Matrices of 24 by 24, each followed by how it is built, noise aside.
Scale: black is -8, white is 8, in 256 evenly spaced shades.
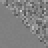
upper triangular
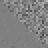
upper triangular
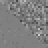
upper triangular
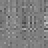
low rank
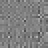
low rank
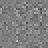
low rank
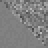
upper triangular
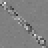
banded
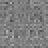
low rank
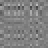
low rank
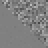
upper triangular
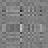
low rank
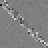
banded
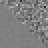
upper triangular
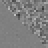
upper triangular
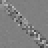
banded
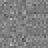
low rank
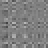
low rank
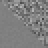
upper triangular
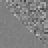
upper triangular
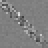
banded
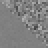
upper triangular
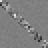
banded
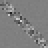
banded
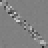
banded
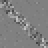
banded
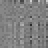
low rank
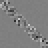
banded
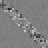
banded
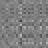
low rank
